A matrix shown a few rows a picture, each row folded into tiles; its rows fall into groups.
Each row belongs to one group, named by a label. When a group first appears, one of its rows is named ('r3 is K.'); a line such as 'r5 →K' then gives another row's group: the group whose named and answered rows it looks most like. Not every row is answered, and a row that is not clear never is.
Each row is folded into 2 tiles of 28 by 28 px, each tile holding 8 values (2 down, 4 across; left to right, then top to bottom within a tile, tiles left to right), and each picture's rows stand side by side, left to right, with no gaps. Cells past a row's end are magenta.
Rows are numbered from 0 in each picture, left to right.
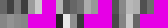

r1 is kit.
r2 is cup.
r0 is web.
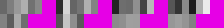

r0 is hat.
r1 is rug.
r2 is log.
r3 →web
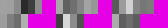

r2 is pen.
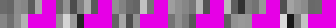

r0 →log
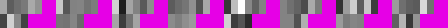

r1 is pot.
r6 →pen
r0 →kit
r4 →pen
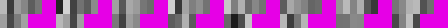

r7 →cup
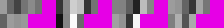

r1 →cup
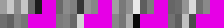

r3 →hat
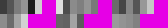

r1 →pot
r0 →log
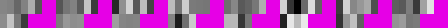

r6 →rug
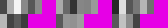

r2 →rug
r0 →pen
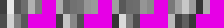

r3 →pen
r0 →rug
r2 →kit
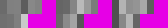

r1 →hat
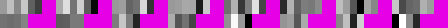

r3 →pen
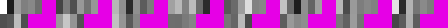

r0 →pot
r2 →pot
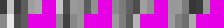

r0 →rug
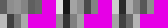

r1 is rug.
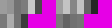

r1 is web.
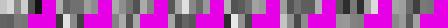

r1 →kit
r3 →pen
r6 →web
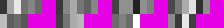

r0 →pen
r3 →hat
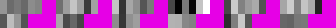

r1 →pen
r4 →rug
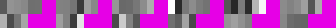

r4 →web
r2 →kit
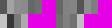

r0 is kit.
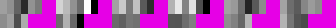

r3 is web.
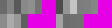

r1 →pen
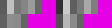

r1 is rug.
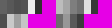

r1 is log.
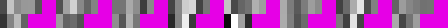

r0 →rug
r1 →pen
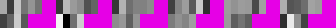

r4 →pen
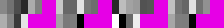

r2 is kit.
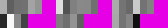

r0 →kit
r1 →pot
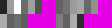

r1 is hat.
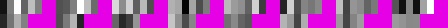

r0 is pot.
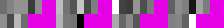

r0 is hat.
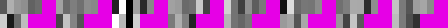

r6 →hat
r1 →kit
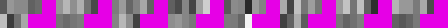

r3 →web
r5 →pot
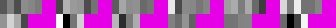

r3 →pot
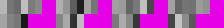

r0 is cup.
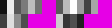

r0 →rug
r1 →pen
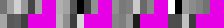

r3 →pot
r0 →pen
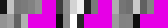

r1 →cup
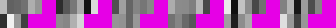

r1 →log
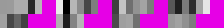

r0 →pen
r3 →web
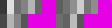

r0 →rug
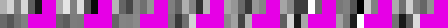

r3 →log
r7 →log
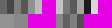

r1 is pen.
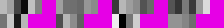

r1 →kit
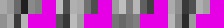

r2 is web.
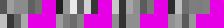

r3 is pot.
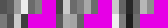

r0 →hat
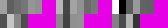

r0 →kit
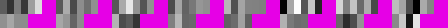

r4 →pot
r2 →pen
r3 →rug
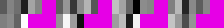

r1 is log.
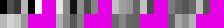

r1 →pot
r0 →log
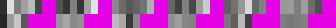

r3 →web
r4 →hat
